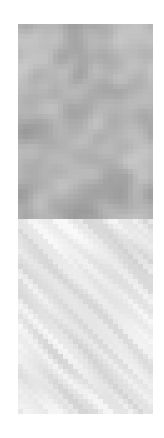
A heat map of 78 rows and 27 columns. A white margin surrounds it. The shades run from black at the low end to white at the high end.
It is made of 2 by 1 panels. Panel 1,1: high, blotchy, faint in contrast. Panel 2,1: very high, slanting down to the right, faint in contrast.
